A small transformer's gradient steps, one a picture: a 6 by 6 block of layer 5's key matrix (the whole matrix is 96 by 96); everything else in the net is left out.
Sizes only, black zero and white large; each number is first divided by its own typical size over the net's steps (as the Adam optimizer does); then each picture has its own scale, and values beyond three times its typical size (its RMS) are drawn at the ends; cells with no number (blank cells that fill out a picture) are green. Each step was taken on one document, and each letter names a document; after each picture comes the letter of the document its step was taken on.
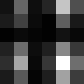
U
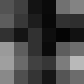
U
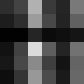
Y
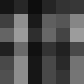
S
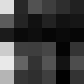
U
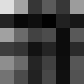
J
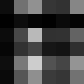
J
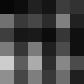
Y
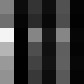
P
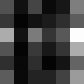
P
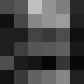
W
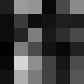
J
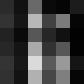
Y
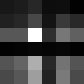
S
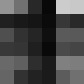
J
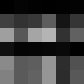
S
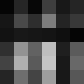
Y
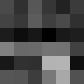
Y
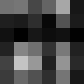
U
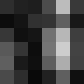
W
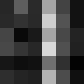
W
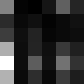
U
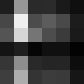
S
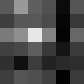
P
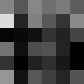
W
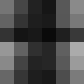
W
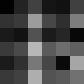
Y
